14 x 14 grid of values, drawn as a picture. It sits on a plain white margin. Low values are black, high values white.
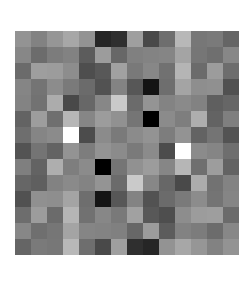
No row or column stands out. A few values lie far out on both sides of the bulk. It looks the same turned upside down.
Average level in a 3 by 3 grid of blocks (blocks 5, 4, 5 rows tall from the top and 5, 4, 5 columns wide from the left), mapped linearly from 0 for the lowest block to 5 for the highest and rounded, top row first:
4 0 4
5 2 5
4 0 4
